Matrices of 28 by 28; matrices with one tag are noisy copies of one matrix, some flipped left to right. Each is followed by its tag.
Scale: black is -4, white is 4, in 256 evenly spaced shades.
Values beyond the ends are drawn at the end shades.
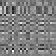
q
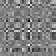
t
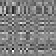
q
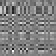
q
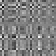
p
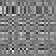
q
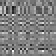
q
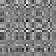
t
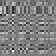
q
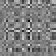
t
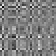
p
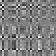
p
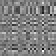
q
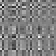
p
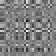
t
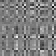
p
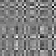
p
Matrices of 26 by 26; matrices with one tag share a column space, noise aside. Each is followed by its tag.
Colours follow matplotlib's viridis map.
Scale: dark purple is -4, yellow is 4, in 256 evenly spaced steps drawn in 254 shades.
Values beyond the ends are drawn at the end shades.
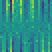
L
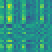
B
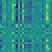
B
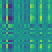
B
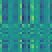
B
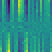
L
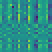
B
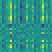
B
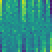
L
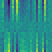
L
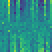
L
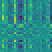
B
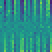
L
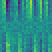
L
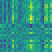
B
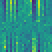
L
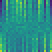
L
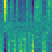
L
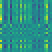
B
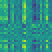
B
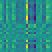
B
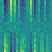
L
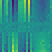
L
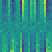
L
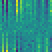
L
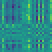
B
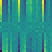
L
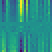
L
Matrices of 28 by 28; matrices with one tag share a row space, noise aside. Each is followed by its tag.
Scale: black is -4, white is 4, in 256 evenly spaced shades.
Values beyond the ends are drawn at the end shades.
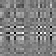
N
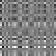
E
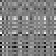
E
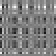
E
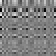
E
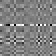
N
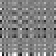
E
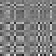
N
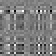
N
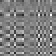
N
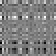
E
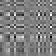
N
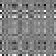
E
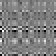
E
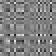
N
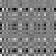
E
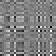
N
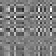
N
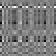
E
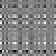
E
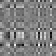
N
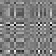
N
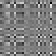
N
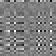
N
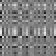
E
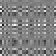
E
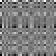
E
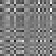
N
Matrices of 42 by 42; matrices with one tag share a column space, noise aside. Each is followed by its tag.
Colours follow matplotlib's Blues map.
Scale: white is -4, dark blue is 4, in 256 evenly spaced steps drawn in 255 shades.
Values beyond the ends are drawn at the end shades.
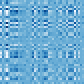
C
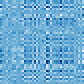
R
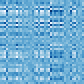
C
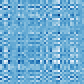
R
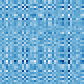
R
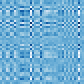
C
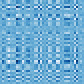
R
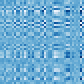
C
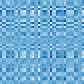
C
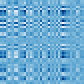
C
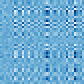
C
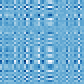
R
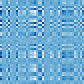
C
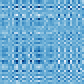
R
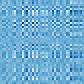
C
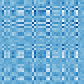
C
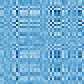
C
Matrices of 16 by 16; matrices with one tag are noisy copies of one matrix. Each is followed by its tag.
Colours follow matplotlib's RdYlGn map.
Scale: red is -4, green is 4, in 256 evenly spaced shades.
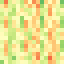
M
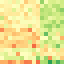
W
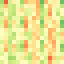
M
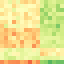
W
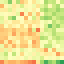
W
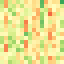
M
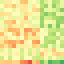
W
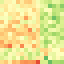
W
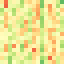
M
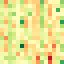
M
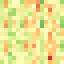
M
